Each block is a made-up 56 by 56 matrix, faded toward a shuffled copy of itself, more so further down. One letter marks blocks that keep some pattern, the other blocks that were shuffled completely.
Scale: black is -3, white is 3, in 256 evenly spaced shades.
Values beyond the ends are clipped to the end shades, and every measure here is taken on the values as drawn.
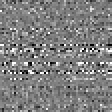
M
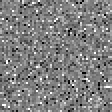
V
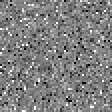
V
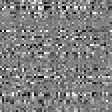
M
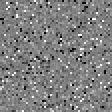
V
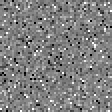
V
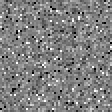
V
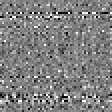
M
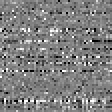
M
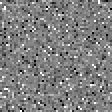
V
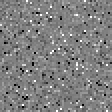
V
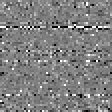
M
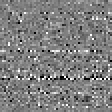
M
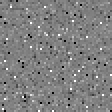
V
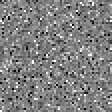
V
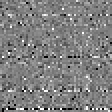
M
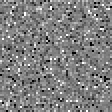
V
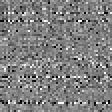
M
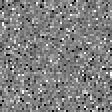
V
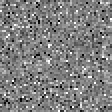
V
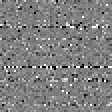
M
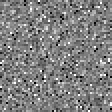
V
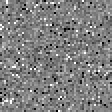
V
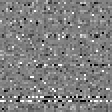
M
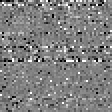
M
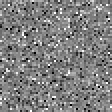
V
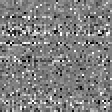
M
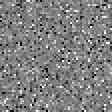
V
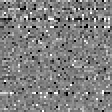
M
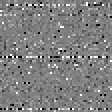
M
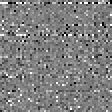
M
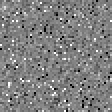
V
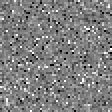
V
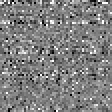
M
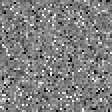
V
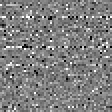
M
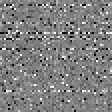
M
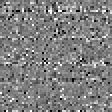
M
